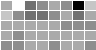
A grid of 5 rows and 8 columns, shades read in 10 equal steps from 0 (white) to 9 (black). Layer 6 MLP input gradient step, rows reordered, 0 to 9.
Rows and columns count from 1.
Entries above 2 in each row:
6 7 8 8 8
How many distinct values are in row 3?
2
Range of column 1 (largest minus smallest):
2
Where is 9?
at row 1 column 7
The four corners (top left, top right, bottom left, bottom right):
3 2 4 4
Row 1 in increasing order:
0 2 3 3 4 4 5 9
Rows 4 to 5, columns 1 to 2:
3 4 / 4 4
